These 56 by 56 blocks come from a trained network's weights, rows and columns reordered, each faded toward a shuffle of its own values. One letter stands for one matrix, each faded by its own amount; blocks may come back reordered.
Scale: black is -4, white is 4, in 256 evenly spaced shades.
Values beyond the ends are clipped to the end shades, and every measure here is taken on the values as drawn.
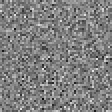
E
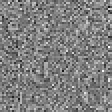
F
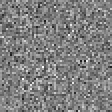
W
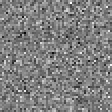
W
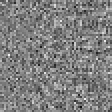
F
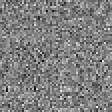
E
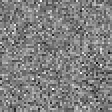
E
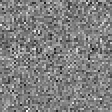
E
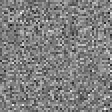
F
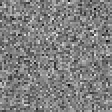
E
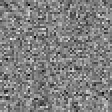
F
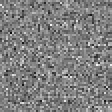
W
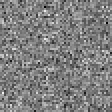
F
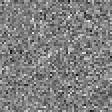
W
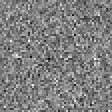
F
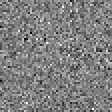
W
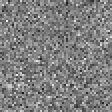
W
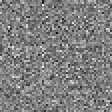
F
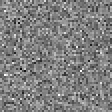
E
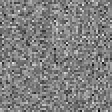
F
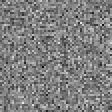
F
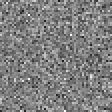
E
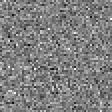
W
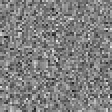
F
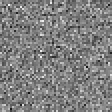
W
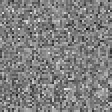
F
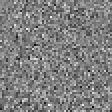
E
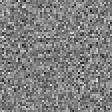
F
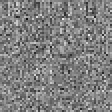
F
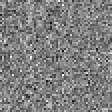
E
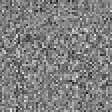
F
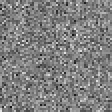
E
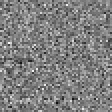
W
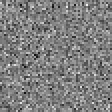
E
